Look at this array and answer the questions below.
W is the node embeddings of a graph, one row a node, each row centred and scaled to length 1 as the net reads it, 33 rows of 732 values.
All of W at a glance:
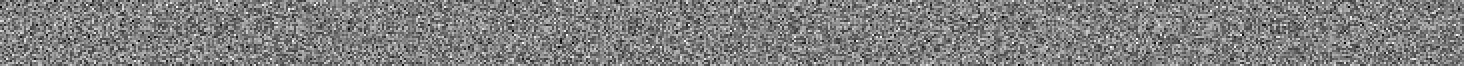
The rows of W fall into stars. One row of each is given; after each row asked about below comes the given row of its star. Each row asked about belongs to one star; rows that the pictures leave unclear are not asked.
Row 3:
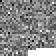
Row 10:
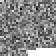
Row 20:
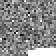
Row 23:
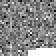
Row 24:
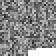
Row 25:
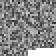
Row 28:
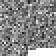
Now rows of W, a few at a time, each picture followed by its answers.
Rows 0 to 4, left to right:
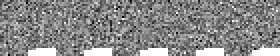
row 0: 24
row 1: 10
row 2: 25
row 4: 10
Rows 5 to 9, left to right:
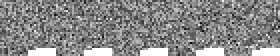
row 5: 10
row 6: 28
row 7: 23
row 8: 20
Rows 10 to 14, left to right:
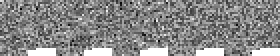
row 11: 28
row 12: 23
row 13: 28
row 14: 28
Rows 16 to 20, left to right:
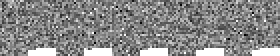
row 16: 28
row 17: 25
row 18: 23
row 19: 3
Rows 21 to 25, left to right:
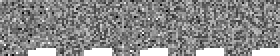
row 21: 3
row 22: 10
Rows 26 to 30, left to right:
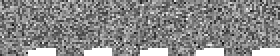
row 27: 20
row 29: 10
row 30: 20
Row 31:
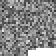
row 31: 23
